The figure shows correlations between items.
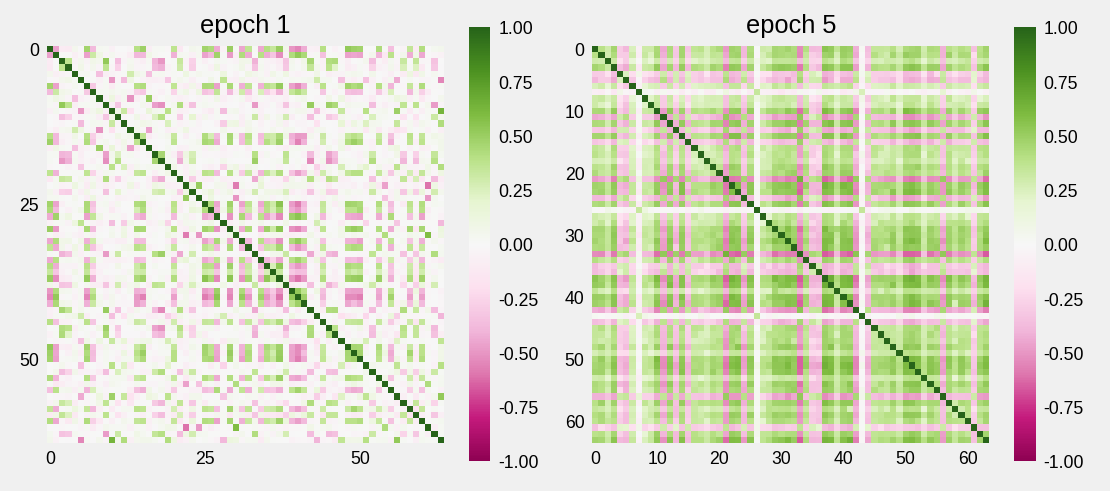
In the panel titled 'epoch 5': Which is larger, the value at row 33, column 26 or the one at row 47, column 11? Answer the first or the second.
the first
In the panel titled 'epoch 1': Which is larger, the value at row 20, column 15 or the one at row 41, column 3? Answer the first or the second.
the first
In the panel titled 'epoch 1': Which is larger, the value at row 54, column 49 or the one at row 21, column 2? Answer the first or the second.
the second
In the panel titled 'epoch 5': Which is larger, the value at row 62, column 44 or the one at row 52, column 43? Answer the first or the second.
the second
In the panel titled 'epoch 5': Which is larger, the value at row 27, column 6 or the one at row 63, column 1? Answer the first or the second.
the second
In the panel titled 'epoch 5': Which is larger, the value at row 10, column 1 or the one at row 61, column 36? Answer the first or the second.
the first
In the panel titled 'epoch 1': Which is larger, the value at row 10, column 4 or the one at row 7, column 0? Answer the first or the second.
the first
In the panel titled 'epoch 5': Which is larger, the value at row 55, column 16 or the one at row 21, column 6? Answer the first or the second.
the first
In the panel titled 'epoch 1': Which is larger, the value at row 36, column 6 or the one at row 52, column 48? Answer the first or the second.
the first
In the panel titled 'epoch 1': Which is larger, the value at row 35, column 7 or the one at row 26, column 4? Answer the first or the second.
the second
